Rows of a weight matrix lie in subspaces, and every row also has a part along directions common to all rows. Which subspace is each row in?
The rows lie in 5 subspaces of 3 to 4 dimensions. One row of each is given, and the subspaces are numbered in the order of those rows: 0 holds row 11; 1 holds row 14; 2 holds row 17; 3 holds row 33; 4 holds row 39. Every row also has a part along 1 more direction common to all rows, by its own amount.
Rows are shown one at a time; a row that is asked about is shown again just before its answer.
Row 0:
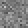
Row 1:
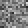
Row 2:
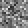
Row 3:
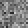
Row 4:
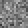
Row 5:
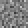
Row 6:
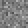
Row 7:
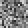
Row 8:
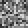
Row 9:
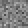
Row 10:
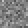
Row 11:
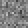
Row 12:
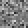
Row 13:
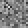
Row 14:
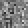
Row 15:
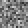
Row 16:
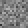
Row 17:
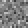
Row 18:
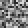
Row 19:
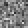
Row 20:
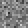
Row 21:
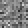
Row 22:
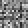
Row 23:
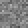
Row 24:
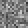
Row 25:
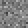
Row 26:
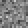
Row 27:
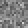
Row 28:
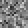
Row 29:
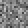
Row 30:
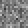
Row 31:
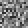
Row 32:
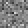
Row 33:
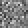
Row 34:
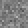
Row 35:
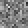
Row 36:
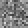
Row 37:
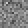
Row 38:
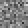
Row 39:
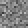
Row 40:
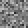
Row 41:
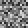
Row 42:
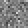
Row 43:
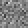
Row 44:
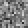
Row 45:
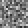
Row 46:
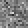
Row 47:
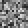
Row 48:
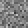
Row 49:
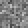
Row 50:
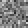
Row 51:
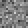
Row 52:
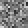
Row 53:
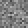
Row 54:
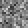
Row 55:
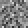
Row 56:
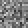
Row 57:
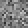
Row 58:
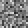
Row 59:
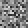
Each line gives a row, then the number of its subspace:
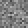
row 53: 3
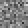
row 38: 1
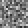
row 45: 2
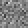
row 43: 3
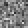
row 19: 1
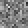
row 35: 0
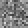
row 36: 3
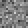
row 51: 2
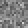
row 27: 1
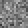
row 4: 4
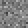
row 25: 0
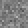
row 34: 4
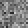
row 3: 1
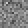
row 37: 3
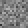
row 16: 4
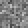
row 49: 1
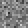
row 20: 0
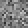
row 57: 3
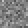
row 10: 2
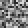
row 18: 0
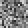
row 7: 3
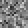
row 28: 1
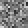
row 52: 0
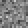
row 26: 2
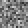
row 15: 2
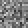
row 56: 4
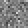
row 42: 2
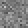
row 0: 0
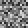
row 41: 0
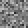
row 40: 3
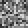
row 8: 4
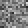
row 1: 0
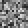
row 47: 4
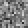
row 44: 1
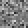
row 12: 3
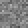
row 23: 1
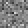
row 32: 3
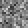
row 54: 1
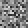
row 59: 4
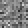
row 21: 4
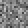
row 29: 4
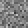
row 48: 3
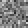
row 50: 2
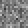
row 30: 4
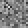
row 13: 0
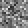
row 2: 1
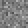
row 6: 0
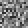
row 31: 4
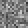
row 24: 0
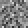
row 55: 2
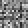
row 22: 4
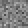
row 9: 2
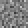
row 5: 2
